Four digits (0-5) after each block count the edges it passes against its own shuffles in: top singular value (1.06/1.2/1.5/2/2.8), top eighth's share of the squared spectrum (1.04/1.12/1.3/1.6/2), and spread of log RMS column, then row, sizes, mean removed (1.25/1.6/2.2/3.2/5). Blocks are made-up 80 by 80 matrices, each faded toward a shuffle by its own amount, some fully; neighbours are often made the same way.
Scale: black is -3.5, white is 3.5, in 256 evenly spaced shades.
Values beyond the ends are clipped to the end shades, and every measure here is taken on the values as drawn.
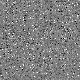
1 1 1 1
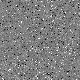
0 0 0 0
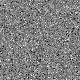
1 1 0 0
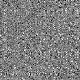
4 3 1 2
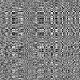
5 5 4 4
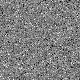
0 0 0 0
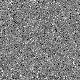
2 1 0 0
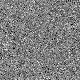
0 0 0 0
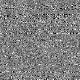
1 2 0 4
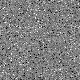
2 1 0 0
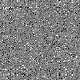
3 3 1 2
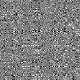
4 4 2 3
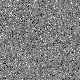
0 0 0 0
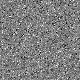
0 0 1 0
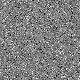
0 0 0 0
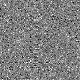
3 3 1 2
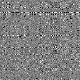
4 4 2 3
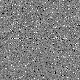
2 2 0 1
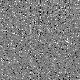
3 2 1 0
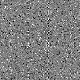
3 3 2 1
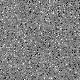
3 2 1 0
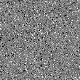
2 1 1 0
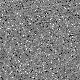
0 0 0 0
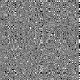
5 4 3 2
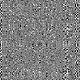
4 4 3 2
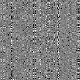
4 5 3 2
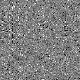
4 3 2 1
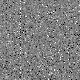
3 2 1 0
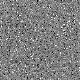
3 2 1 0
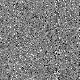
1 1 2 0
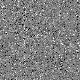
1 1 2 0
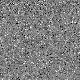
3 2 0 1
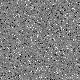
0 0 0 0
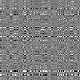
5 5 3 4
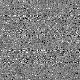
3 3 1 3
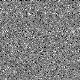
3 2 0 2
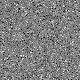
2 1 0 0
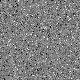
0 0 0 0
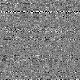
4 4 1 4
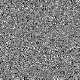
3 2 1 2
